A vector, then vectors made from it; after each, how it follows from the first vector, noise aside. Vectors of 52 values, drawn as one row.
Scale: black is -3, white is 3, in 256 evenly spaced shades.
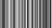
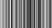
wrapped around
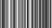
copied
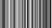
copied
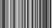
copied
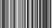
copied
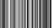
copied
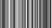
copied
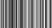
wrapped around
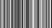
wrapped around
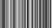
copied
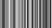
copied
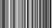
copied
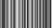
copied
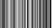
copied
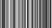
copied
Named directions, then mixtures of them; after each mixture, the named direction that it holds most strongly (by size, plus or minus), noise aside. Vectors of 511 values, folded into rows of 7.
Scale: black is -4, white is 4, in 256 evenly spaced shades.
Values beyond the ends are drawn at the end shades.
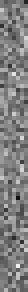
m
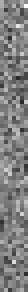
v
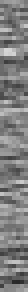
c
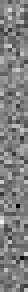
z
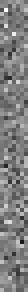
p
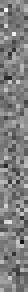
p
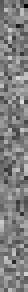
v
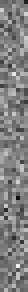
m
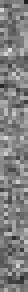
m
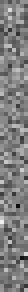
z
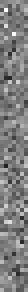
p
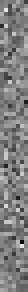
p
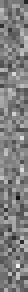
m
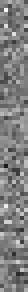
p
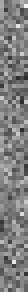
v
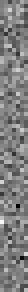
z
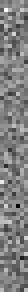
z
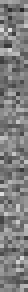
z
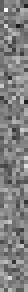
v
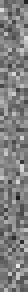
m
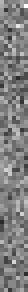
v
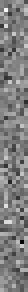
p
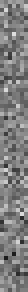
p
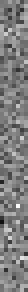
z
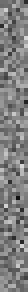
m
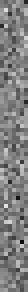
m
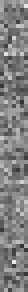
v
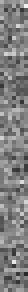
v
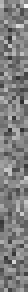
v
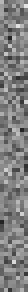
v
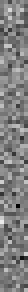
z
